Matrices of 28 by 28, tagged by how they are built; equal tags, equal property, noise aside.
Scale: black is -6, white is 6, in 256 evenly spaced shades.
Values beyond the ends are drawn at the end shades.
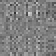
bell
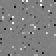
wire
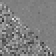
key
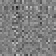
bell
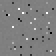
wire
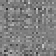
bell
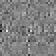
bell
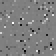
wire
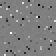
wire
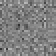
bell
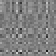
bell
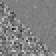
key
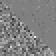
key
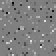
wire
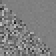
key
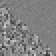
key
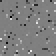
wire
